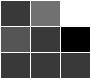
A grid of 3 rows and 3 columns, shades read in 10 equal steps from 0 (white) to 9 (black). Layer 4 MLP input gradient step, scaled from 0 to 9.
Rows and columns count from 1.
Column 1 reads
7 6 7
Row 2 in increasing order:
6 7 9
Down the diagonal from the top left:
7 7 7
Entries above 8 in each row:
0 1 0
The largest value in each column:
7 7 9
